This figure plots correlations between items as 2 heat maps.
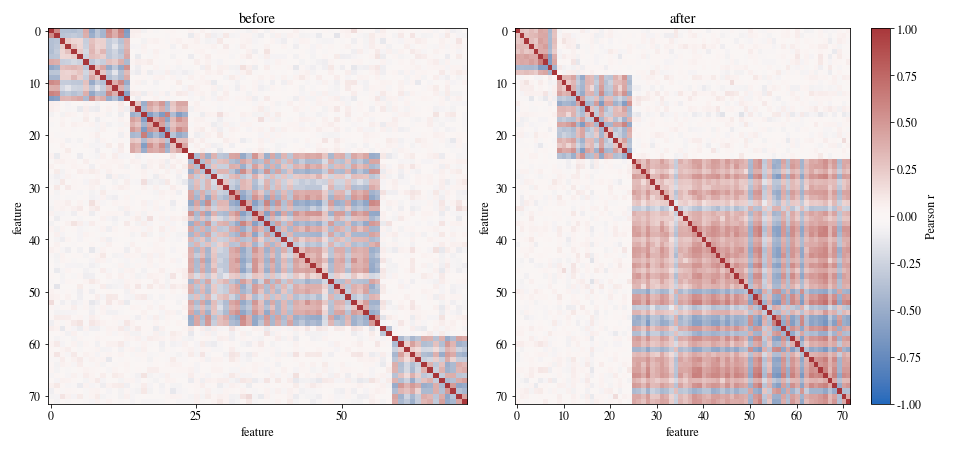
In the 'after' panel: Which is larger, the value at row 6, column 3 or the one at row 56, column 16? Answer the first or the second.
the first
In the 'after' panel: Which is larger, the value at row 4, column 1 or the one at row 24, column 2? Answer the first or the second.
the first
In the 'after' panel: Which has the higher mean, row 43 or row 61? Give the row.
43
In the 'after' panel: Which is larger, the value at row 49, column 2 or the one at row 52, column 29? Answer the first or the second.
the second
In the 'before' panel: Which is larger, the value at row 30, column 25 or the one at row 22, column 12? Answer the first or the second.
the first
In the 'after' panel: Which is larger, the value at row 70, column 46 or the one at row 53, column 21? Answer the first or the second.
the first
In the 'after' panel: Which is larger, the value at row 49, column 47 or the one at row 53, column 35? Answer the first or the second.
the first
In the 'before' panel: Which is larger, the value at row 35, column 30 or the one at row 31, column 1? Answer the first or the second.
the second
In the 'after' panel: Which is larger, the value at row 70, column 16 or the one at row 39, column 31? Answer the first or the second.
the second
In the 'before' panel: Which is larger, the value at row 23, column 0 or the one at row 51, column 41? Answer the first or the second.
the second
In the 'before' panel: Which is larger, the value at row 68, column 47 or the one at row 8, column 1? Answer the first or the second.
the first
